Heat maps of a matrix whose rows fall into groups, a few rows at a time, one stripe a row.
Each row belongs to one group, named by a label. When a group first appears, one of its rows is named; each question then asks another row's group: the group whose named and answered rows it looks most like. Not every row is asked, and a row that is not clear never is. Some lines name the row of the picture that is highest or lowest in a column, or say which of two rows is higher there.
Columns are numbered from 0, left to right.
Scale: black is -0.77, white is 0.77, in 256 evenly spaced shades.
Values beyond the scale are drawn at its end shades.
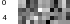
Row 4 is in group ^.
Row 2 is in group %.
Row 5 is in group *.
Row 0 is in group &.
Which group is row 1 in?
&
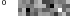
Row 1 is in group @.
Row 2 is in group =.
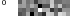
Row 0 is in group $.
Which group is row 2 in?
%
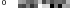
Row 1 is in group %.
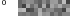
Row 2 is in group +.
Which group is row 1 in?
*
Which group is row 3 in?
%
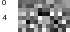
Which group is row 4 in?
%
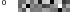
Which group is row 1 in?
=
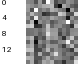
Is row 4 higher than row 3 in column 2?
Yes
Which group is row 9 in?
&
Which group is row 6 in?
+
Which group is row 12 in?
+
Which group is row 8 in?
%
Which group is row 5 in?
=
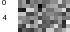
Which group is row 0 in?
=
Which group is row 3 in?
+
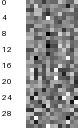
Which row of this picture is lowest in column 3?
25
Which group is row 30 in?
=
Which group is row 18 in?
&
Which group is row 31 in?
%
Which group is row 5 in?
@
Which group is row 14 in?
=
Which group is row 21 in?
@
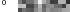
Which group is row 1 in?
+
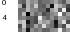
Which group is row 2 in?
*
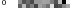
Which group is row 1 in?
$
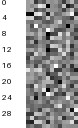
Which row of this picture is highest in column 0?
17
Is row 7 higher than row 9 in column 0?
Yes
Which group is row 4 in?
+
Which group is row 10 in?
=
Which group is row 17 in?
@
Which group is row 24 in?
=
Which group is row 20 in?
@
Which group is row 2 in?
&
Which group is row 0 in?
&
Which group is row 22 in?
^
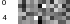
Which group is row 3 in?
+
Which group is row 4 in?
^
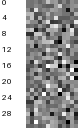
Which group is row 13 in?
$
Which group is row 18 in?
=
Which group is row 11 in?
=
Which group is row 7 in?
&
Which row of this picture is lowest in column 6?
28
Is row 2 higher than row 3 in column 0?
No
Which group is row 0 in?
%
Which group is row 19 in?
*
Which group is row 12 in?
%
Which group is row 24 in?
=
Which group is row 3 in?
+
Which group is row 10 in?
@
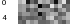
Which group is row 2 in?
&
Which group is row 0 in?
&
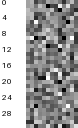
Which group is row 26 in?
=
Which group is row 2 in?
@
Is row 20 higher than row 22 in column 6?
Yes
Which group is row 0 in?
&
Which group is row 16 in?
@
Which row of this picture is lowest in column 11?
14
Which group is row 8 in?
^
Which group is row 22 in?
&
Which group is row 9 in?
&
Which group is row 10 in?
^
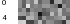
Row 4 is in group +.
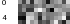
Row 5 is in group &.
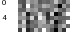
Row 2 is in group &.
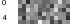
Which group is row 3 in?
*
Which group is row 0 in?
=
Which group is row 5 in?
%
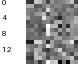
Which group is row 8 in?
%
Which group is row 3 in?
^
